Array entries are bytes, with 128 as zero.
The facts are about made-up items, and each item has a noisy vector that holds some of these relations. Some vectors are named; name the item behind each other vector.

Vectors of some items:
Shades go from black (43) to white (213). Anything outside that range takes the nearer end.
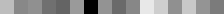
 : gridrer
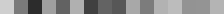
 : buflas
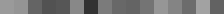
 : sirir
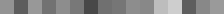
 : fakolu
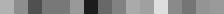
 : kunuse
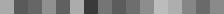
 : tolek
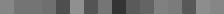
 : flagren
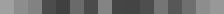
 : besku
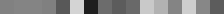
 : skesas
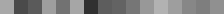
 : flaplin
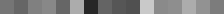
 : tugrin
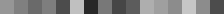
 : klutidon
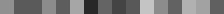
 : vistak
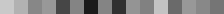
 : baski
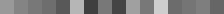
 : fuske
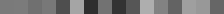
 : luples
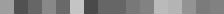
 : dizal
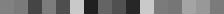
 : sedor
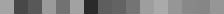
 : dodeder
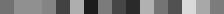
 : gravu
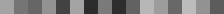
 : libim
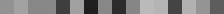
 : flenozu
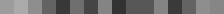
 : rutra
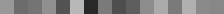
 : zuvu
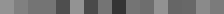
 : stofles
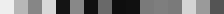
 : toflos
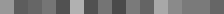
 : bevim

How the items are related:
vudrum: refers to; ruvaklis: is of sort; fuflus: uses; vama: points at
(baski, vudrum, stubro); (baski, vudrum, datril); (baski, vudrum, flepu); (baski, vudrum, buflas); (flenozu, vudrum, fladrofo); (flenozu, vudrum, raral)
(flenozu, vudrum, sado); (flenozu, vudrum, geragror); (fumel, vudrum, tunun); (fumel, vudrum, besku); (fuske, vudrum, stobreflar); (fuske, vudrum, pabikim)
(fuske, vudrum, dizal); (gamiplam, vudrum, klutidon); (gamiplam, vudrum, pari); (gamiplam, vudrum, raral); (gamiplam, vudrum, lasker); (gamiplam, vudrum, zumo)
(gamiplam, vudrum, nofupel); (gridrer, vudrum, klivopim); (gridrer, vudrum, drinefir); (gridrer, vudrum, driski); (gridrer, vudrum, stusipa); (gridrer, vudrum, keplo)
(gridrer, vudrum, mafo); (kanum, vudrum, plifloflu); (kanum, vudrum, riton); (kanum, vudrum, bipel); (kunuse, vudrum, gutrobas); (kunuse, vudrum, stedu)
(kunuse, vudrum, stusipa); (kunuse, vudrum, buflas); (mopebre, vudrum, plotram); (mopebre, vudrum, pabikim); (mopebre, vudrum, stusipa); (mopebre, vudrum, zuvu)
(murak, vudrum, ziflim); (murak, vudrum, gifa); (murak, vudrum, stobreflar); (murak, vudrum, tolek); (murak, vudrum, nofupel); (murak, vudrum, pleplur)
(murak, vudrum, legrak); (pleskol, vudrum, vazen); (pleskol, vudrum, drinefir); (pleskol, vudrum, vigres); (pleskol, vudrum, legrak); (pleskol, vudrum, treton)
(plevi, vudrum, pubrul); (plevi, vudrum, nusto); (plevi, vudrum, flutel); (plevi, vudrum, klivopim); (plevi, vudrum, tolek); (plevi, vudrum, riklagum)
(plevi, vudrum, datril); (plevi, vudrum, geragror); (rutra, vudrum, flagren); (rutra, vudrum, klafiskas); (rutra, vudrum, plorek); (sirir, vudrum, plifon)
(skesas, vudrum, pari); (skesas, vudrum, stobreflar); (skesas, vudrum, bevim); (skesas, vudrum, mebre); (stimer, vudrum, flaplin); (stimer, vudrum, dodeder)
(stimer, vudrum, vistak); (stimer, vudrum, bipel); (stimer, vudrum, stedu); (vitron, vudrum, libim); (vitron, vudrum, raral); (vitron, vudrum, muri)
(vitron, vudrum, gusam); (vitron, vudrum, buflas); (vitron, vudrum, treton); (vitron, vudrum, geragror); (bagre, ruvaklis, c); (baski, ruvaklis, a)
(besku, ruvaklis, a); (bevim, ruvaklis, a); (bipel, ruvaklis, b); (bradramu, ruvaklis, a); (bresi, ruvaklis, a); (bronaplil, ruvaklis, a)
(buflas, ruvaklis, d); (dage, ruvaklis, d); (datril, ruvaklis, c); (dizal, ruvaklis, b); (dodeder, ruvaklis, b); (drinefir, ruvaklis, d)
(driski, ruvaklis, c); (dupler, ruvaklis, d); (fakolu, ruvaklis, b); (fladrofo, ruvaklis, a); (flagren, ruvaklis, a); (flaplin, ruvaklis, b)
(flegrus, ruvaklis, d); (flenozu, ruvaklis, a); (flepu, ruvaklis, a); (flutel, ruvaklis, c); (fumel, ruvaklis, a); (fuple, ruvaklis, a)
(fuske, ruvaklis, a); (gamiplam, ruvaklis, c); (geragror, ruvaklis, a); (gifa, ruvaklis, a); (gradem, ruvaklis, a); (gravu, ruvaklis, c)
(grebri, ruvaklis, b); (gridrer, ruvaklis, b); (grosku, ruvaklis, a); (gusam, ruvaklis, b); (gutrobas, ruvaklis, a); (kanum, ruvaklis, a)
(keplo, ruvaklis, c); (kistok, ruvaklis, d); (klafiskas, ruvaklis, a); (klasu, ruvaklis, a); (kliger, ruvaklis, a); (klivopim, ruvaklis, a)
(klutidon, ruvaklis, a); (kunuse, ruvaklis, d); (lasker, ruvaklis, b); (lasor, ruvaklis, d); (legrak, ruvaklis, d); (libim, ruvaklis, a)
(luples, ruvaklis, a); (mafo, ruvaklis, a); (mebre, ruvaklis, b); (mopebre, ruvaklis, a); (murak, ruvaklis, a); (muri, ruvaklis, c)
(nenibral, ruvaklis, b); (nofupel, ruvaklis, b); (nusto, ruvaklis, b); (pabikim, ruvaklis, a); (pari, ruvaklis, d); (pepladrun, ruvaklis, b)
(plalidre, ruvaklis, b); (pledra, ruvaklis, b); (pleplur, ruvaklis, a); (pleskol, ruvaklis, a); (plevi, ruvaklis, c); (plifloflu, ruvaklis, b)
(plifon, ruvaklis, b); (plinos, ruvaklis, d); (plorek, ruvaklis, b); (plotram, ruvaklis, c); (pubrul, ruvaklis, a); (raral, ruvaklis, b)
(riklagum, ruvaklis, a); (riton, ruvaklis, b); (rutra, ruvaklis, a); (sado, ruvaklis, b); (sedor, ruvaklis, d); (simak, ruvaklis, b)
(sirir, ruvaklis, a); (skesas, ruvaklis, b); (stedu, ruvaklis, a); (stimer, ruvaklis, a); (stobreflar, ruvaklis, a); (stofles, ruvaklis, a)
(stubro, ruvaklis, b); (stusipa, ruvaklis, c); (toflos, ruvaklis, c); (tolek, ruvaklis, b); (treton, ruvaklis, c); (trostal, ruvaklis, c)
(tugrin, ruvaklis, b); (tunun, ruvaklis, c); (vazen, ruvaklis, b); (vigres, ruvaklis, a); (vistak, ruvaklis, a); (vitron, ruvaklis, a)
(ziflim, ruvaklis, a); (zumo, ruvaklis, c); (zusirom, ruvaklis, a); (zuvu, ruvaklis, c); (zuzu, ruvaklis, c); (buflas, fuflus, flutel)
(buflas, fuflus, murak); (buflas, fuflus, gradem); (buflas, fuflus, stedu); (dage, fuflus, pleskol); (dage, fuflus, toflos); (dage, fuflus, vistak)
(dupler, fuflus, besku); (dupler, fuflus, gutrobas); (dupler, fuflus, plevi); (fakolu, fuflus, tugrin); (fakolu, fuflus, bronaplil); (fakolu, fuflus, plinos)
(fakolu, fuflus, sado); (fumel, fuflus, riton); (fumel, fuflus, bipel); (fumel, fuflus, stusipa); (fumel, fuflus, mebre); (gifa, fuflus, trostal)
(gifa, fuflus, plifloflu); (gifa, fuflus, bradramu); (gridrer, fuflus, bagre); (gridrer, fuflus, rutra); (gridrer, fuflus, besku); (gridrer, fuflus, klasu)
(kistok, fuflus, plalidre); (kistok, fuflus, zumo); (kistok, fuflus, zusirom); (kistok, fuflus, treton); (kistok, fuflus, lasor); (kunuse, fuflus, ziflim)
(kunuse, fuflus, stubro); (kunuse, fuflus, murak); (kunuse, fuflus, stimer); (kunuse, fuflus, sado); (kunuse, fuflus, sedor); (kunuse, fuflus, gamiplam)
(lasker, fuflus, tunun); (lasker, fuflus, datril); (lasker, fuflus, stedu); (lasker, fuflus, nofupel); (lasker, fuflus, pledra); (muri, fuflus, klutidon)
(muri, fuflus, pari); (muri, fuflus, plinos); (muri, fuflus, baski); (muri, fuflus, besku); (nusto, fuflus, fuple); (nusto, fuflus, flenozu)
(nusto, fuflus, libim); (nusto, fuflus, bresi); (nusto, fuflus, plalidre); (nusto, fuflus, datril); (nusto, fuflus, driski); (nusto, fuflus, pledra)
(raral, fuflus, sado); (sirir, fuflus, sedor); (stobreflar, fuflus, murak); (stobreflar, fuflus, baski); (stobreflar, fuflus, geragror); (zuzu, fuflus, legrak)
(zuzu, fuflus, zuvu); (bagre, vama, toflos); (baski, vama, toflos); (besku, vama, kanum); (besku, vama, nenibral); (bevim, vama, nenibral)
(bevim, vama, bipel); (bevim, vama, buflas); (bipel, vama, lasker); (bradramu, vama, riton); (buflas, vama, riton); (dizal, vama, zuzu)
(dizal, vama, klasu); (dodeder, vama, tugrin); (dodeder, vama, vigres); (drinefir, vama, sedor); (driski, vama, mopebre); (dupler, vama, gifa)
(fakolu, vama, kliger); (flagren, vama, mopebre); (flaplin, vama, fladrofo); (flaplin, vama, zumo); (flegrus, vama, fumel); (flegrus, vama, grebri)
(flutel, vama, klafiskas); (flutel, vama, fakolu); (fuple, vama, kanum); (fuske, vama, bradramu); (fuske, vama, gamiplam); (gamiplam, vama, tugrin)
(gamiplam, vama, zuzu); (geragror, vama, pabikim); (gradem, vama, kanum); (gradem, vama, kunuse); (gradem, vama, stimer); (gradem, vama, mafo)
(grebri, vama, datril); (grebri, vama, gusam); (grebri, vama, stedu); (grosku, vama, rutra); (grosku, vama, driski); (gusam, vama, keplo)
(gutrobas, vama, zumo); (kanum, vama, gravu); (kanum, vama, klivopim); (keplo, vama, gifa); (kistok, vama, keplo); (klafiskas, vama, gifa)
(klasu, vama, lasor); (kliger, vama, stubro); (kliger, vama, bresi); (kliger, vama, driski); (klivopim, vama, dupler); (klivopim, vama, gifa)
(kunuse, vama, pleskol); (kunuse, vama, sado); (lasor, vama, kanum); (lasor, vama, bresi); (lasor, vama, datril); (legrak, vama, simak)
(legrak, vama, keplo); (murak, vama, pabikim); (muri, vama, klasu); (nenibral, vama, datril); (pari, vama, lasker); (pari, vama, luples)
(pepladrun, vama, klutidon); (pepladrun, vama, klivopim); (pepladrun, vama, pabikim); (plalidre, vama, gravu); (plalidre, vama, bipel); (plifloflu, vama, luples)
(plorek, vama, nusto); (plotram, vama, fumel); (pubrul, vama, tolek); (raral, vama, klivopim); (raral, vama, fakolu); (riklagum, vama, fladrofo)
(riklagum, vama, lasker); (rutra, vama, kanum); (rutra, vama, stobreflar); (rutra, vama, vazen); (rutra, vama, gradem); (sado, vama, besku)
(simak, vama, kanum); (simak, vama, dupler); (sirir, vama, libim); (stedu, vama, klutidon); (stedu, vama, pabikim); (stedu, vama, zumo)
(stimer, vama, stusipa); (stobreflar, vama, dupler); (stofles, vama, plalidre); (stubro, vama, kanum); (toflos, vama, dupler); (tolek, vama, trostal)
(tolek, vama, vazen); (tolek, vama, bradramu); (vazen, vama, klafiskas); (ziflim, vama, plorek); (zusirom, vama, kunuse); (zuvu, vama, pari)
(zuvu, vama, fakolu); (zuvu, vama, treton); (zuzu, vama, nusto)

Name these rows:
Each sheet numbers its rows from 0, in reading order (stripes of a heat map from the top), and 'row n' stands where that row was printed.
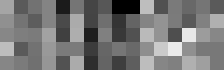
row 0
klafiskas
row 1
flegrus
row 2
datril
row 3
raral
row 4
pledra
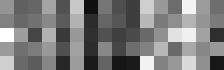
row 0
stusipa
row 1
plifon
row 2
stobreflar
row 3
driski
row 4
gifa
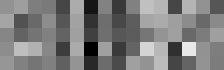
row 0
pleskol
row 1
vazen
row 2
plorek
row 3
plevi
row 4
stimer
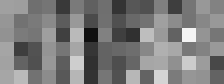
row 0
fuple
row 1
plalidre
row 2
treton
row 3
bipel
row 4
pabikim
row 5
murak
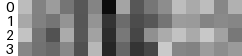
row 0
muri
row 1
pepladrun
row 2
nusto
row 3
plinos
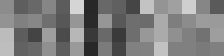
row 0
mebre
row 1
zuzu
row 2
drinefir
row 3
gutrobas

